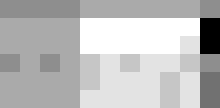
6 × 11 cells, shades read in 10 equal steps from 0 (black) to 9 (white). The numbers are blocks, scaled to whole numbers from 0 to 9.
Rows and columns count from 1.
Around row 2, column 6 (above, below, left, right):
6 9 9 9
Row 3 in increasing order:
0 6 6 6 6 8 9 9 9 9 9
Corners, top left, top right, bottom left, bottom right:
5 5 6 4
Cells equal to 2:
0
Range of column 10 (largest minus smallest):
3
